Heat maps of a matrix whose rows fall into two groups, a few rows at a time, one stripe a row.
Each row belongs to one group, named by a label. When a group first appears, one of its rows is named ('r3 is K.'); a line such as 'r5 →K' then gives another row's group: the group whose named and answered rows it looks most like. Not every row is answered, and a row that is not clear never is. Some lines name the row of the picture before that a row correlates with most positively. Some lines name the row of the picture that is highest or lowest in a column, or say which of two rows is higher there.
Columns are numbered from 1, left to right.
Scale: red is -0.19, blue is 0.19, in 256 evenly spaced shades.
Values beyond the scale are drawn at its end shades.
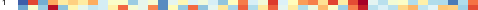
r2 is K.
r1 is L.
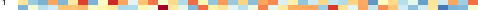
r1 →K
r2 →L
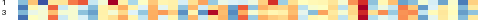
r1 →L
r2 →K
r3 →K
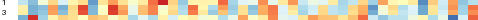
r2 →K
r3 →K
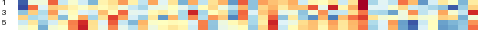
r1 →K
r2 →L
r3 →K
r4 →K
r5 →L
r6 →L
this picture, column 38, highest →3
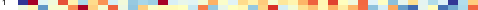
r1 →L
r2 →L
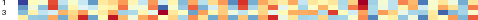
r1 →K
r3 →L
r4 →K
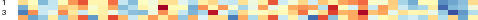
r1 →L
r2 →L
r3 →L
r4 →K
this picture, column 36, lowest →3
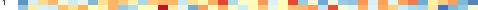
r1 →K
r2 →L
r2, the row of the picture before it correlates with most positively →2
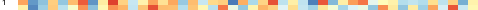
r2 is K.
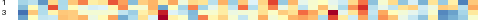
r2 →K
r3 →L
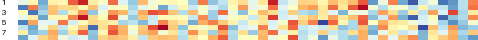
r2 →L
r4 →L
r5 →L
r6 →K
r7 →K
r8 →K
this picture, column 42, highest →2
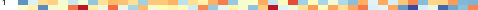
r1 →K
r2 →L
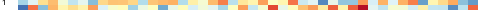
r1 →K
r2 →L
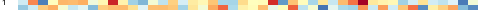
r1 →L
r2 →K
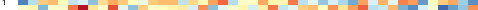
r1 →K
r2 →L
